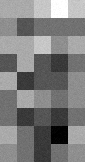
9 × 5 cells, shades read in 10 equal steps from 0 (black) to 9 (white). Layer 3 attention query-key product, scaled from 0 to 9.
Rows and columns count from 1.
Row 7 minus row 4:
1 -4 0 0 0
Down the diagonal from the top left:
6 3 7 2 5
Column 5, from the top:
7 4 6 4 5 5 4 6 5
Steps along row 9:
down down up up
